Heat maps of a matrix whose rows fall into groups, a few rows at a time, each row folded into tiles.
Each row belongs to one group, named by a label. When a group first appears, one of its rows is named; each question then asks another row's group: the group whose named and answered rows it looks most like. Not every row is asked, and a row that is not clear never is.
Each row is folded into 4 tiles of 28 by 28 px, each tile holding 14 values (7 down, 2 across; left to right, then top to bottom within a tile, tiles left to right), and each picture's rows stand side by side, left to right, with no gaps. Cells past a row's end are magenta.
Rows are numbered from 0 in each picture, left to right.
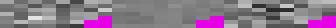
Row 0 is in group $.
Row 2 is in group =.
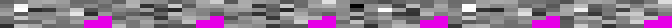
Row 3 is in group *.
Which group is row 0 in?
=
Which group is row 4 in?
=
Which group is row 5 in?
=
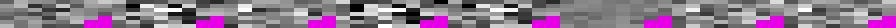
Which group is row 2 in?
=
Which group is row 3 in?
*
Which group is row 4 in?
*
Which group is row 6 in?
=
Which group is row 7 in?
=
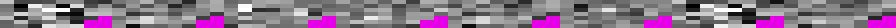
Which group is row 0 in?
*
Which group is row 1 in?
$
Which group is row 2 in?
=
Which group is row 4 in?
$
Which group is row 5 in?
*
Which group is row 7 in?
$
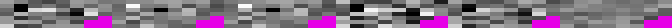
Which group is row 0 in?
*
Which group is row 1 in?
=
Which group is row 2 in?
=
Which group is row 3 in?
*
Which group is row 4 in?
*
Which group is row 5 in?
$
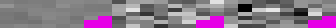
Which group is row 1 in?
=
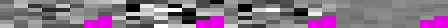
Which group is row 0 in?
=
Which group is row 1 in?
*
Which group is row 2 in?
*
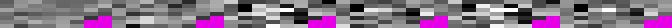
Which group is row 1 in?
$
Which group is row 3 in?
*
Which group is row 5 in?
*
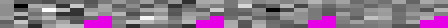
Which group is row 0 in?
*
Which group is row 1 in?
$
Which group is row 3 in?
$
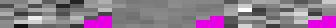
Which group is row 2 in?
=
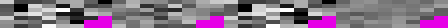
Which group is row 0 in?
*
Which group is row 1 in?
=
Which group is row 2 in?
*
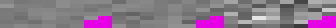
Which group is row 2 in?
$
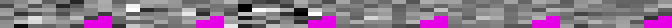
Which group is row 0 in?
$
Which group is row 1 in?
=
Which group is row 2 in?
*
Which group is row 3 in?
$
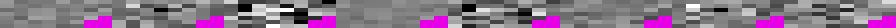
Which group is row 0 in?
$
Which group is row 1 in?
=
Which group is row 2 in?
*
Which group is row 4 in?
*
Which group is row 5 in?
$
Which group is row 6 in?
=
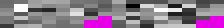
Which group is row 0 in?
=
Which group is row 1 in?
*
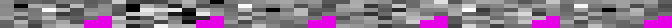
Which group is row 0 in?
*
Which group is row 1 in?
*
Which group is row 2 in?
=
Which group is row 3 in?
=
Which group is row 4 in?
=
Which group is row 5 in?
=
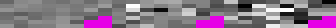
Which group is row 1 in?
=
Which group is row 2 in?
*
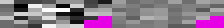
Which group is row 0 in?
*
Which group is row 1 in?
$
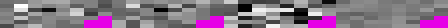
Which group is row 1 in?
=
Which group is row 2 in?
*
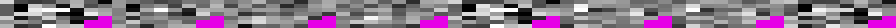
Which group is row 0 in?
*
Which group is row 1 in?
*
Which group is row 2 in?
$
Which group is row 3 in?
$
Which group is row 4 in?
*
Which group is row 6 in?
=
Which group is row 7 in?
*
